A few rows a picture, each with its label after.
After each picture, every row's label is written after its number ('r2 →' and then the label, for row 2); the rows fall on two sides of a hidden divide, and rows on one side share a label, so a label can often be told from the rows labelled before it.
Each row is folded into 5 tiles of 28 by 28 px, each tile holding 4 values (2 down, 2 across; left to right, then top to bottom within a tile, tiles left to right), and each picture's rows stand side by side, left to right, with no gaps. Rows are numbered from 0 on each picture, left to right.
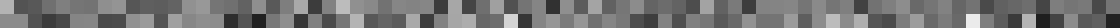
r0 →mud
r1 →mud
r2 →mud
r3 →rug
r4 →mud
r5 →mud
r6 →mud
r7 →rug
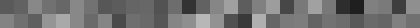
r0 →mud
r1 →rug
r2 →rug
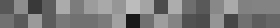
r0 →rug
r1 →mud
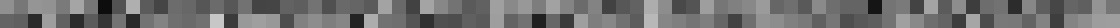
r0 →rug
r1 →mud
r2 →rug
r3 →mud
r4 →rug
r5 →mud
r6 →mud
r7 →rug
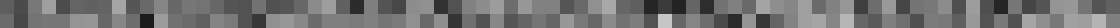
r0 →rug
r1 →mud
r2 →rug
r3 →mud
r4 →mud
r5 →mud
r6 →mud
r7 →rug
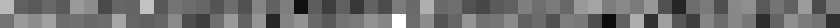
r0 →rug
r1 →rug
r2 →rug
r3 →rug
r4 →mud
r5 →rug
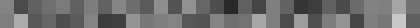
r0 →mud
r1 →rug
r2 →rug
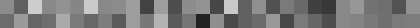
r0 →mud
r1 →mud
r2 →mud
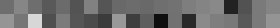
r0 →rug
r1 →mud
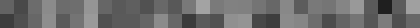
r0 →rug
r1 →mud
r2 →mud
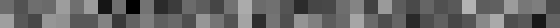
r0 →mud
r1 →mud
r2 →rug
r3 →mud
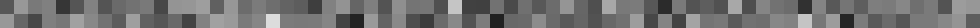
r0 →mud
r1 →mud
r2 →rug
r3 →rug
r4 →mud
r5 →mud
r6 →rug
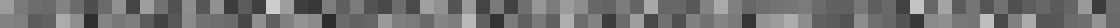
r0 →mud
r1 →rug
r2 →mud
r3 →rug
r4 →mud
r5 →mud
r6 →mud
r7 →rug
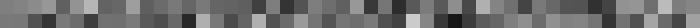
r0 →mud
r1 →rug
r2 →mud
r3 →mud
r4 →mud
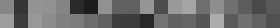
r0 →rug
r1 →mud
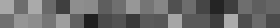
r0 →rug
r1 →rug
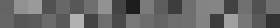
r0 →mud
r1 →rug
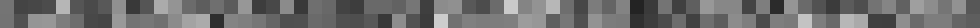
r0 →rug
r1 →rug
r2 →rug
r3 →rug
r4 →rug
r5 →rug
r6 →mud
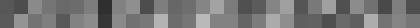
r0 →rug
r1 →mud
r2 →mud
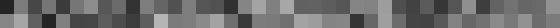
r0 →mud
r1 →rug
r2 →rug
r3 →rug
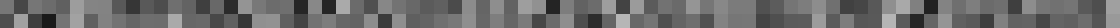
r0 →mud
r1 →rug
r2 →rug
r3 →mud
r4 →mud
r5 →rug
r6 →rug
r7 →mud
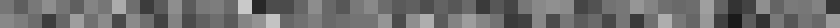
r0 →mud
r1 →mud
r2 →mud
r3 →rug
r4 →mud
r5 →mud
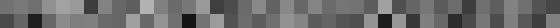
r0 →mud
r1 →mud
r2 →rug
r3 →mud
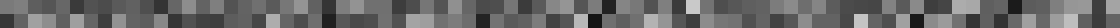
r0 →rug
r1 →mud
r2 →mud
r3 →rug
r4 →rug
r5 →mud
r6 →rug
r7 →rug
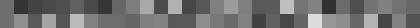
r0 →rug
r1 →mud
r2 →rug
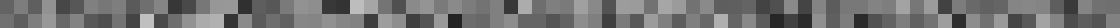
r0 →rug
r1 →mud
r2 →rug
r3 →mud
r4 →mud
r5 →rug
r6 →mud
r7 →mud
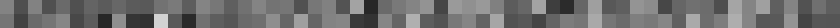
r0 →rug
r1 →mud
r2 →mud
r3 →mud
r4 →mud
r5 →rug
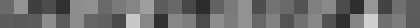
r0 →mud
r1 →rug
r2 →rug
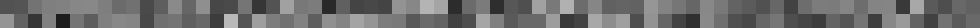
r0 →mud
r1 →rug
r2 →rug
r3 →mud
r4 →rug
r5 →mud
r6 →mud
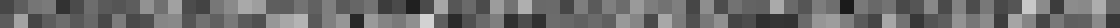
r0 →rug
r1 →mud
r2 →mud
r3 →mud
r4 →mud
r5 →mud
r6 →rug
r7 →rug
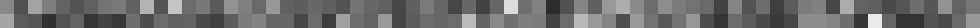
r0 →mud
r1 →rug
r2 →mud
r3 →rug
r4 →mud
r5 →rug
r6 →rug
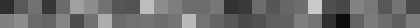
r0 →mud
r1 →rug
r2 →mud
